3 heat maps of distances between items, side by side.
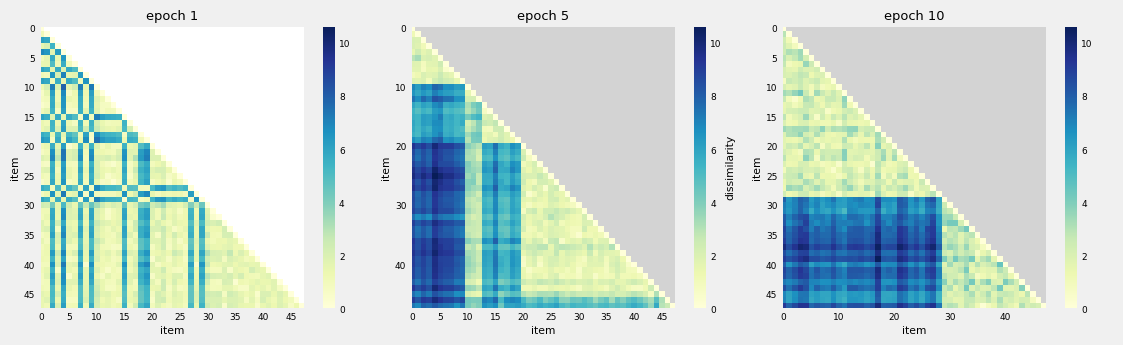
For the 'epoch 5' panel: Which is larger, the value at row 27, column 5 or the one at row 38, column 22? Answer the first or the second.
the first
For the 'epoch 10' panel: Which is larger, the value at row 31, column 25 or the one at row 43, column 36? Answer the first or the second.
the first
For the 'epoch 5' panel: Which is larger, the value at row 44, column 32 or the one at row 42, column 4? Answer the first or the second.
the second
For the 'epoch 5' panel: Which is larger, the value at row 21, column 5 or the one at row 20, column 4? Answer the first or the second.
the second
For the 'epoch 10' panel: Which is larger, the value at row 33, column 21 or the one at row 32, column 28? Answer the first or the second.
the first
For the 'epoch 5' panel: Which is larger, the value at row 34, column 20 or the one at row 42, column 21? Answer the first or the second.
the first
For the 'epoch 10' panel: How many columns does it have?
48
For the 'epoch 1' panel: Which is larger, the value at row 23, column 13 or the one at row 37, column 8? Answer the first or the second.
the second
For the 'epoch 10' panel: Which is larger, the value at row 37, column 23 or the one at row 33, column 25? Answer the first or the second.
the first
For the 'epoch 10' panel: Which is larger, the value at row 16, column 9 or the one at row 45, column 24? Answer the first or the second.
the second
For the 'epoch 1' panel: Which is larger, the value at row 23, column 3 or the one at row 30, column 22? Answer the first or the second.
the second
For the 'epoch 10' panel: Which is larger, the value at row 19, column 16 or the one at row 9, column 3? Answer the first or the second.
the second
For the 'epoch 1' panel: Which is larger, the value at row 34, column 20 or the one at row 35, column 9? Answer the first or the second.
the second
